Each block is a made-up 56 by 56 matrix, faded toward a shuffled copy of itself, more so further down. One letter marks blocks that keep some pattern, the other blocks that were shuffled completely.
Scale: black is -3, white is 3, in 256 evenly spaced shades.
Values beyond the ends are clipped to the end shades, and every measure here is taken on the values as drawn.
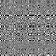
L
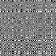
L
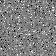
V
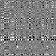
L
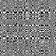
L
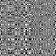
L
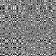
L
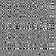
L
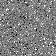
V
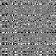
L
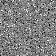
V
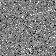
V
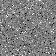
V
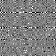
L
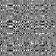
L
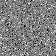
V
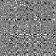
L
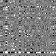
L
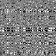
L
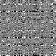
L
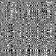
L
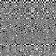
L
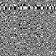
L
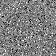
V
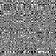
L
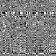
L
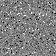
V
